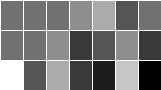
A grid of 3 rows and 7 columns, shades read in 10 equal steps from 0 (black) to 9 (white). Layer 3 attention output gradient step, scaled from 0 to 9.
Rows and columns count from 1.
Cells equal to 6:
2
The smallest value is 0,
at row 3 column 7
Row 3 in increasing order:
0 1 2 3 6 7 9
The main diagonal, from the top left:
4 4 6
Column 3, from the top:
4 5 6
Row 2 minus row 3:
-5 1 -1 0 2 -2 2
